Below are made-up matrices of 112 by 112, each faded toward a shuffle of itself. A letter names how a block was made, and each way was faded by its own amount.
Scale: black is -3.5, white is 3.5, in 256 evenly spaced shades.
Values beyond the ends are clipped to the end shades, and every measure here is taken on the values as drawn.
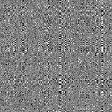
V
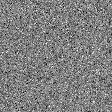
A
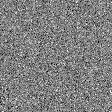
A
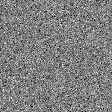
A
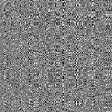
V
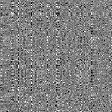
V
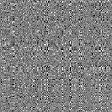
V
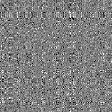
V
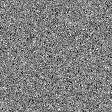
A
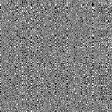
V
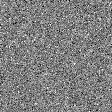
A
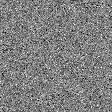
A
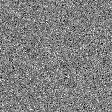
A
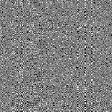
V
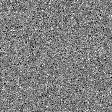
A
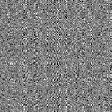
V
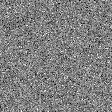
A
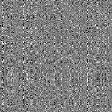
V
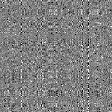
V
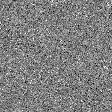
A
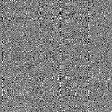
V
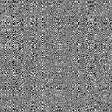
V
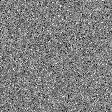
A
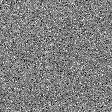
A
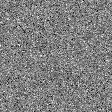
A
